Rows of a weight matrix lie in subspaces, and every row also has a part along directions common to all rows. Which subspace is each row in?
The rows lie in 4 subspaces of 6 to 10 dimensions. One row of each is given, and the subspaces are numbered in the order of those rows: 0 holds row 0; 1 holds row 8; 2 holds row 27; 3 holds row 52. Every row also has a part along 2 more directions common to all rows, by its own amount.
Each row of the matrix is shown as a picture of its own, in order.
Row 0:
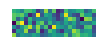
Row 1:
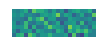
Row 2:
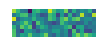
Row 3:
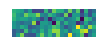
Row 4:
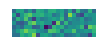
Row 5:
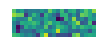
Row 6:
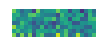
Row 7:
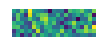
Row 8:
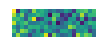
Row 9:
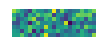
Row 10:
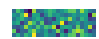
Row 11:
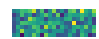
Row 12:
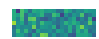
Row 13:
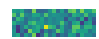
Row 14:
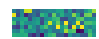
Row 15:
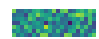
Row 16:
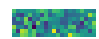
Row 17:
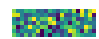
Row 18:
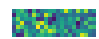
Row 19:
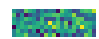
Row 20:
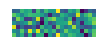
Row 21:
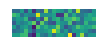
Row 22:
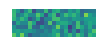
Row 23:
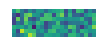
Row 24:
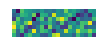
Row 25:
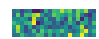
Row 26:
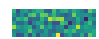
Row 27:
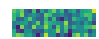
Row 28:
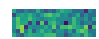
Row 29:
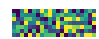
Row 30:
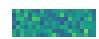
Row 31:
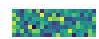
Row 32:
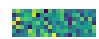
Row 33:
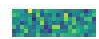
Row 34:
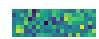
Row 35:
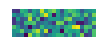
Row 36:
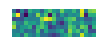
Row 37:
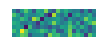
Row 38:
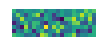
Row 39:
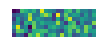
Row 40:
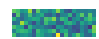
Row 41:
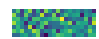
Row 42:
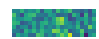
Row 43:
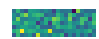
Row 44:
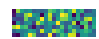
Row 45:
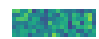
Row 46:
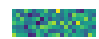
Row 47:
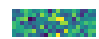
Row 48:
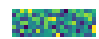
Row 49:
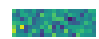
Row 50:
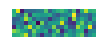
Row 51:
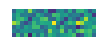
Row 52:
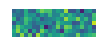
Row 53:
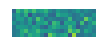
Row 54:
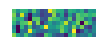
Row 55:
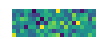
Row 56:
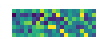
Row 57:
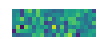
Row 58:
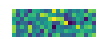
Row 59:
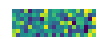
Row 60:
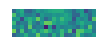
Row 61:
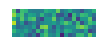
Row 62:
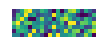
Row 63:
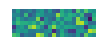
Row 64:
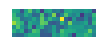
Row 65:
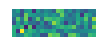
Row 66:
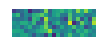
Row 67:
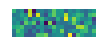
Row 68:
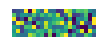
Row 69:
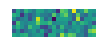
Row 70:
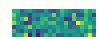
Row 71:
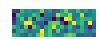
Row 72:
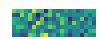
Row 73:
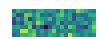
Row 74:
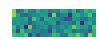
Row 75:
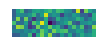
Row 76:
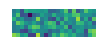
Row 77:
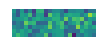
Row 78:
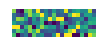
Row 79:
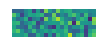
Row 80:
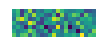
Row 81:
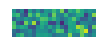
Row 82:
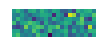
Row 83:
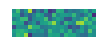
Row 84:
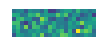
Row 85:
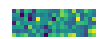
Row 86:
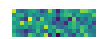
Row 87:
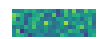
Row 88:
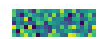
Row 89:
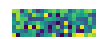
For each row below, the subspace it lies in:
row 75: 0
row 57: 2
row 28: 1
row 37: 1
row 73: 1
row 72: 0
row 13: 3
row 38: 2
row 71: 2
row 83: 3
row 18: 0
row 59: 0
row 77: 0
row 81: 0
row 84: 3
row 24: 2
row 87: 1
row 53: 0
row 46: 1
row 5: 2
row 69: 1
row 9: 2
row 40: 3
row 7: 3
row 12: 1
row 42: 0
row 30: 0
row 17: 0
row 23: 1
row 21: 0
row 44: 1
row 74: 1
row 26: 2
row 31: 2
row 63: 1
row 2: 3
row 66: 0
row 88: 1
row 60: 2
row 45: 0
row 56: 1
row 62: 2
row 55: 1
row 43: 1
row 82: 1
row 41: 2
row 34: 0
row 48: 3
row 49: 2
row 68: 0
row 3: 0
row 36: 0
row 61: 1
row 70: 3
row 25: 0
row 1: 0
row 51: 3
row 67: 0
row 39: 3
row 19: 3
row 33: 0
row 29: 3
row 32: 0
